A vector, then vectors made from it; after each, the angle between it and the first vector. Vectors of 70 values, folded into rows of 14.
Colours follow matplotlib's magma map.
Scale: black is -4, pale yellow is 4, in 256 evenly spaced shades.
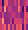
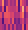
nearly opposite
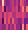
nearly opposite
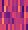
nearly parallel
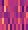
nearly parallel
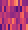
partly opposed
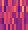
nearly opposite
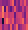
partly opposed
